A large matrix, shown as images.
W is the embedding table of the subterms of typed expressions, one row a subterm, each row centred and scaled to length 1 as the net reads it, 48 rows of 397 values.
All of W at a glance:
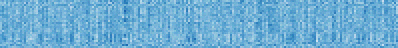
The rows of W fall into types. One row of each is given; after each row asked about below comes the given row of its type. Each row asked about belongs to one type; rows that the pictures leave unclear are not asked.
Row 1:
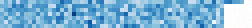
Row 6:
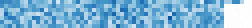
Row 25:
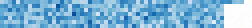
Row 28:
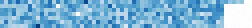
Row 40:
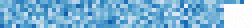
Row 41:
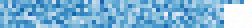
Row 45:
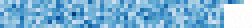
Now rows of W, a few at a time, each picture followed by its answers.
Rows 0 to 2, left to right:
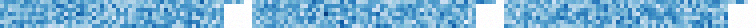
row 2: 45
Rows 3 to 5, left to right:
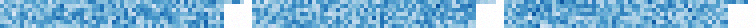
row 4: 28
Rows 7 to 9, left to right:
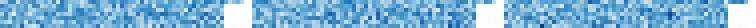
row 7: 25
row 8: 6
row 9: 45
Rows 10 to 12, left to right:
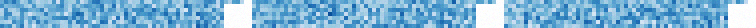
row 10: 6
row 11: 41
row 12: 45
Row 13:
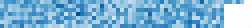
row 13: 41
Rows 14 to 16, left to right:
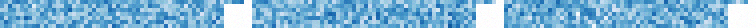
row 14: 40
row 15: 6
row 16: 25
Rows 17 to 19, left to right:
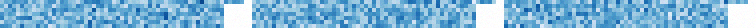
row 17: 40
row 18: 45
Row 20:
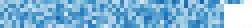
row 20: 45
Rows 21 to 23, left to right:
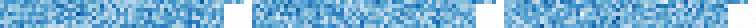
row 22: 25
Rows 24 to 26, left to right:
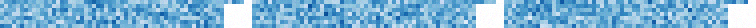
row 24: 40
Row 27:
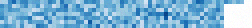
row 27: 25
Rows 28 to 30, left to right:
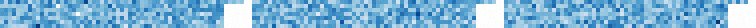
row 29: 25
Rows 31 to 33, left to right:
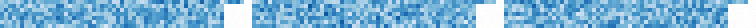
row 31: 45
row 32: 25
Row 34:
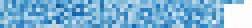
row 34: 41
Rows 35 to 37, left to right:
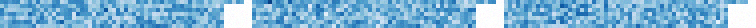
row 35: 41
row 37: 41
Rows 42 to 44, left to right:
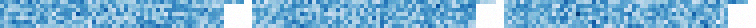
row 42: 41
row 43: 28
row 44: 1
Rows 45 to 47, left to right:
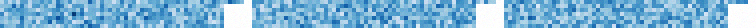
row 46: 6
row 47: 40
